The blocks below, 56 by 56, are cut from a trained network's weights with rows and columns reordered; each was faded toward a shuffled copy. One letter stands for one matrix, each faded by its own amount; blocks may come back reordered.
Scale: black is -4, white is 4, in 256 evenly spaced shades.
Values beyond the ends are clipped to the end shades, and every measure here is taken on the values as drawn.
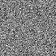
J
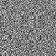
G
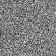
J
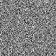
J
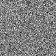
J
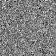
J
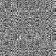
G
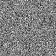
J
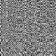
G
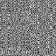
G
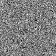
J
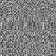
G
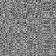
G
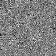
J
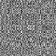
G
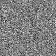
J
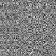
G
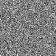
J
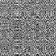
G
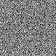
J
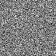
J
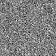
J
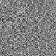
G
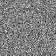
J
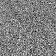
J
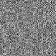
G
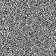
J
